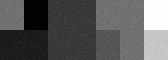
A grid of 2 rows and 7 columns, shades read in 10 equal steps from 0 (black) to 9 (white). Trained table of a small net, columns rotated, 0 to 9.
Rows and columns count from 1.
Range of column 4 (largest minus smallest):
0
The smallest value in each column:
1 0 2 2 3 4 7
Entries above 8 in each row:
1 0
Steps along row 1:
down up same up same up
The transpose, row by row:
4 1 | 0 1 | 2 2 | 2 2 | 4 3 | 4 4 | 9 7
